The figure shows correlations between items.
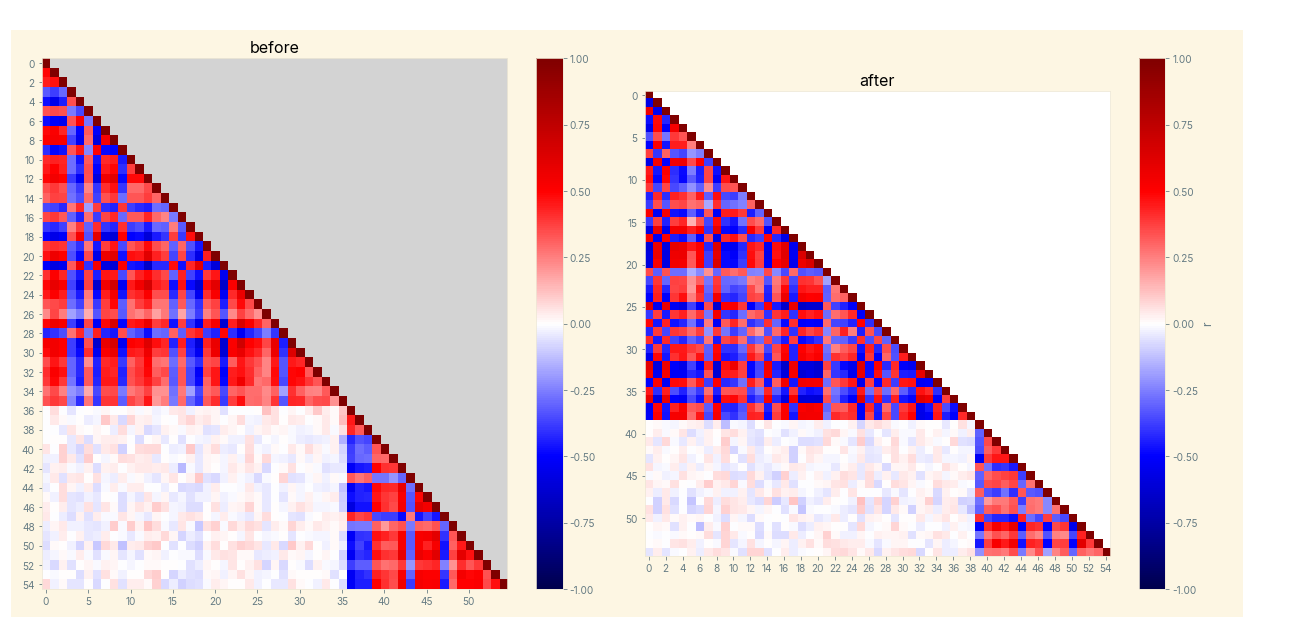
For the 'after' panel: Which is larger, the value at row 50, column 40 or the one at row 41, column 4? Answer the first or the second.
the second
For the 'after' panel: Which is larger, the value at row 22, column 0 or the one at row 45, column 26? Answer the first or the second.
the second
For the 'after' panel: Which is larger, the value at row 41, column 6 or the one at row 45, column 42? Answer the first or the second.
the second
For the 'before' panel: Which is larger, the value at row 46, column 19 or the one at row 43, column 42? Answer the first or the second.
the first
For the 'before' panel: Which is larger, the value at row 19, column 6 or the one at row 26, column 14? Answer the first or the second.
the second
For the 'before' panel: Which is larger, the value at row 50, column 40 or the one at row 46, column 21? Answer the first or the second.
the first
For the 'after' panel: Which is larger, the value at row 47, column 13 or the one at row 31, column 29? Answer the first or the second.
the first
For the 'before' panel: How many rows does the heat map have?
55
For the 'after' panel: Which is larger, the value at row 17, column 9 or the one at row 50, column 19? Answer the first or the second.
the first
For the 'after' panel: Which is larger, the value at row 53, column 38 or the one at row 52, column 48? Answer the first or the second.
the second
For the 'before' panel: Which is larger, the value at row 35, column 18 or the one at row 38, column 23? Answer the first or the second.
the second
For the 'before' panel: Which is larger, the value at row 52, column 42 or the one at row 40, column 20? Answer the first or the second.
the first
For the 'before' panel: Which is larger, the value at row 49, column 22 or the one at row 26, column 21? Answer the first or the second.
the first
